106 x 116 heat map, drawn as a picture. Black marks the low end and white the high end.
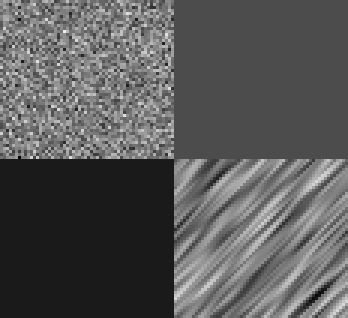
It is made of 2 by 2 panels. Panel 1,1: middling, fine-grained, strong in contrast. Panel 1,2: low, flat. Panel 2,1: very low, flat. Panel 2,2: middling, slanting up to the right, strong in contrast.
